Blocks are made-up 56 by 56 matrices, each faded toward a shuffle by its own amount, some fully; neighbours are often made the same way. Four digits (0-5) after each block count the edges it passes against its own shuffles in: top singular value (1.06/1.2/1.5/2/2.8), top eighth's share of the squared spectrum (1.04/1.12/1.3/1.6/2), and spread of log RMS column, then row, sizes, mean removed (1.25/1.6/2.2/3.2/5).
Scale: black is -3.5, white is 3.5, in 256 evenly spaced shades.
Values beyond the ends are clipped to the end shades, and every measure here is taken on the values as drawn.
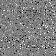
3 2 0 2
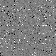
2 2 1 0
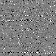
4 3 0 2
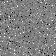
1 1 0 0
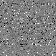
3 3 0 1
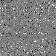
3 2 0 1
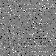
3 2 0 1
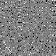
3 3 1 2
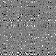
4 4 2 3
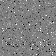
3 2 0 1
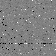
3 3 0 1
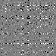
4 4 2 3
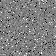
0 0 0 0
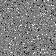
1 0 0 1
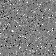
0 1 0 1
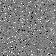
0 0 0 0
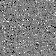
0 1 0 1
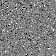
0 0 0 0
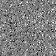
3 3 1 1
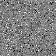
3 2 1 1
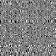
4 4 2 2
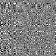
4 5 3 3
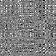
4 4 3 2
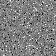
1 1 0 0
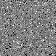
2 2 0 0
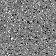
0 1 0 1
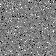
0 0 0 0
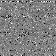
2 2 0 2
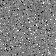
0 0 0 0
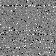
2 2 0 2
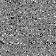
1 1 0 2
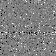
2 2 0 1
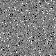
0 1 0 1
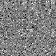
3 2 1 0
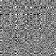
4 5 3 3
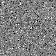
0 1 0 0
